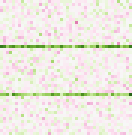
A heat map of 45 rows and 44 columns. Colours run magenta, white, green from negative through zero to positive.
Slope: none. Odd lines: rows 16 and 32. Average level on the scale: 50%. Histogram: skewed, a long tail of high values.
